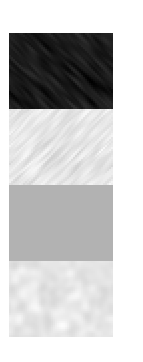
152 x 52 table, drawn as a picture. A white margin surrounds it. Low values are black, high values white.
It is made of 4 by 1 panels. Panel 1,1: very low, slanting down to the right, faint in contrast. Panel 2,1: very high, slanting up to the right, faint in contrast. Panel 3,1: high, flat. Panel 4,1: very high, blotchy, faint in contrast.
